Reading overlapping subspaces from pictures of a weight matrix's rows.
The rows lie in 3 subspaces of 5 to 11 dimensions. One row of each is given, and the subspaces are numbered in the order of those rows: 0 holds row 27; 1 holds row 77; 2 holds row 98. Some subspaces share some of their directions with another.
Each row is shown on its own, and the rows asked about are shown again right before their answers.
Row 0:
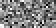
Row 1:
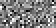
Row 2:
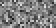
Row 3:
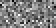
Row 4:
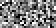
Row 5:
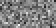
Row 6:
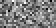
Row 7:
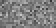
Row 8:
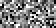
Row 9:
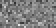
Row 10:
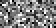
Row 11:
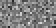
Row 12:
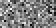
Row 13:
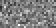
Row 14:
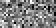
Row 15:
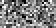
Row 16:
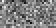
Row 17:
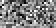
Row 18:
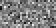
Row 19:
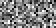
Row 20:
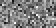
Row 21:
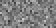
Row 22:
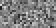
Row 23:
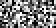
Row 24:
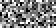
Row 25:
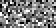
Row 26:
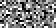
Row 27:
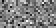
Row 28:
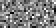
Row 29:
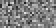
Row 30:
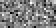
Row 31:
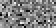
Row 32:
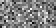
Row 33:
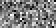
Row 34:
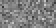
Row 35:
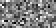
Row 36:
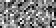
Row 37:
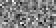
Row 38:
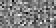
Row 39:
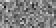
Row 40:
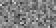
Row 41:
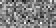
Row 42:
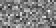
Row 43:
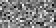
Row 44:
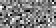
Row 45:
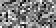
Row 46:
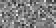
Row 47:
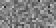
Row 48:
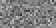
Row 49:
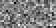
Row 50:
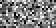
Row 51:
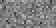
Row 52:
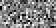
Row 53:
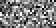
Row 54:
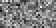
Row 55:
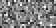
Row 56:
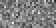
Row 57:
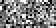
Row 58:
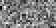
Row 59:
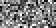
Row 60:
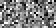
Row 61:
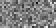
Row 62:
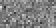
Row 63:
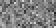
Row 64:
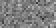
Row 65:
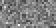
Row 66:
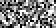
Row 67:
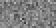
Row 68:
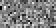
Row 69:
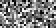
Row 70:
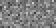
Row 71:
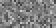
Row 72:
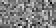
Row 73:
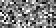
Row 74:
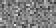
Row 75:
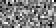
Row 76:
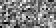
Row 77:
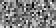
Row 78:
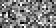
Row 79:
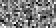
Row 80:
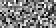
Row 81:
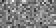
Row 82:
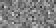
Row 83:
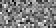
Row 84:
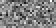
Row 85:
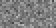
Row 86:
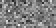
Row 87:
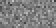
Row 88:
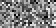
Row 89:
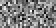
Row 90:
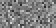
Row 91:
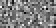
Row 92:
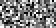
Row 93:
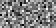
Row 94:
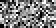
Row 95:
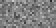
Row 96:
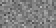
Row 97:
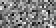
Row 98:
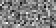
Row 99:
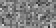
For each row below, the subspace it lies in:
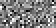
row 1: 0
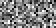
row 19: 1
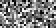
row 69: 0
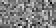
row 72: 1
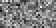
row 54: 1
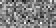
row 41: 0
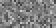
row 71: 2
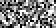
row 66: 2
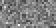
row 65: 0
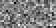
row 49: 1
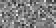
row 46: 1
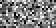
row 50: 0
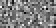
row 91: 0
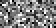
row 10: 2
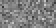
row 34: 1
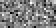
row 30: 1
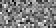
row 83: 2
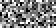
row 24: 0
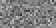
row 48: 0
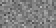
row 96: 1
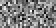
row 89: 2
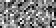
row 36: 1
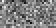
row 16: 0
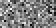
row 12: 1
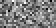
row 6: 2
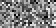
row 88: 1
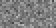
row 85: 1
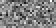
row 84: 2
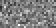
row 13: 0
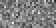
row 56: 1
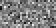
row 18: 2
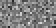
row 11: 0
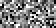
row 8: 1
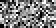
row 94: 1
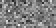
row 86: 0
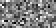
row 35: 1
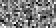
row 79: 1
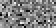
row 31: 2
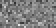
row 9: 0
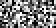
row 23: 0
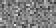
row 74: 1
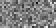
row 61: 1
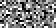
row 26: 1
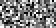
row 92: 1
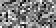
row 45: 0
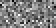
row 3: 0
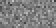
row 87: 0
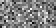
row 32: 1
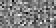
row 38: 0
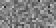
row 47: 1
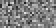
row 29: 0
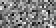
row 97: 1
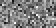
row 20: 1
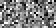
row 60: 1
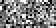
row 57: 0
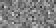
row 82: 1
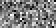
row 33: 1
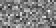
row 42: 0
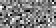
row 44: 0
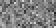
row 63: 1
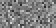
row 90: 0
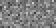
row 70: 1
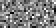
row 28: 1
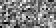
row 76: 0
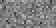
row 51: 2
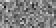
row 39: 1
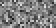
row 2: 2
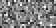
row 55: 0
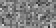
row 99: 1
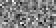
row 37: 0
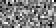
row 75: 0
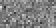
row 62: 0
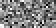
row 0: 1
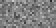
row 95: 2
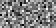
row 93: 2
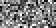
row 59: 1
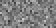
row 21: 2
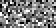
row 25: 0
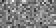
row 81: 0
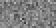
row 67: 1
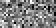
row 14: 1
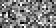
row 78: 0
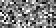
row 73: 1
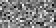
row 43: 1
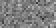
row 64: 1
